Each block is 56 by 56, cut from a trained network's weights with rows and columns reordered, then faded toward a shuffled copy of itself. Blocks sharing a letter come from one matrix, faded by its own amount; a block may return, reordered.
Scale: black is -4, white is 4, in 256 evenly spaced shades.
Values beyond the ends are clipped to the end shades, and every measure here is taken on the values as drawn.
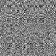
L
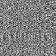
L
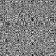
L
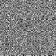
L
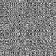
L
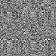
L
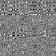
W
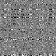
W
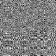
L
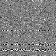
W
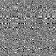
W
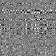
W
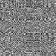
L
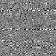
W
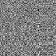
L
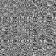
L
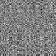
L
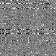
W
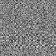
L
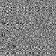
L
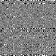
W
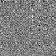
L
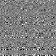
W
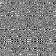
W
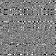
W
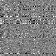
W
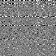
W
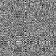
L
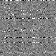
W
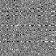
W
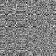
L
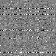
W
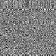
L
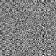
L
